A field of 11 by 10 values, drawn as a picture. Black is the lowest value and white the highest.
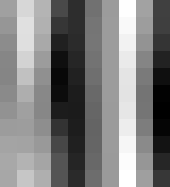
Average level on the scale: 50%. Calmest part: bottom left. Grain: streaks running down.
